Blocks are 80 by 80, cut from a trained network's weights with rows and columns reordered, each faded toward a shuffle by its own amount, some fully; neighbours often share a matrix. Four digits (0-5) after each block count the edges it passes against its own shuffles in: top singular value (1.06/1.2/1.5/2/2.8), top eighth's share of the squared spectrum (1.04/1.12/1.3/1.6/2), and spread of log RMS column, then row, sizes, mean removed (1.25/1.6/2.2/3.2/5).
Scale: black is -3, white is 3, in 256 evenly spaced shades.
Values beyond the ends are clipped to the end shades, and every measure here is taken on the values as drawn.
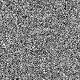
2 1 0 0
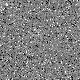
1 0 0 0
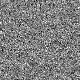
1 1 0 0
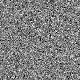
2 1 0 0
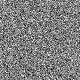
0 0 0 0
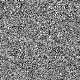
3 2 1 1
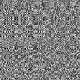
4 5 2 3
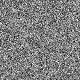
0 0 0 0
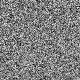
0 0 0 0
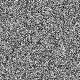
0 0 0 0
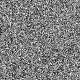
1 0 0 0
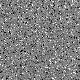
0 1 0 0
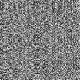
4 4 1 2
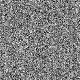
2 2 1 0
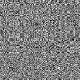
4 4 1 3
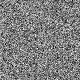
0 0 0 0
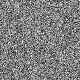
1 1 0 0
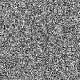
3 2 0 0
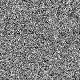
2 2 0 0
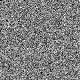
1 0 0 0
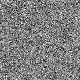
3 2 0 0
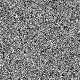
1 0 0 0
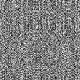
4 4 1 1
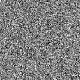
3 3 0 1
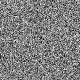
2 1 0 0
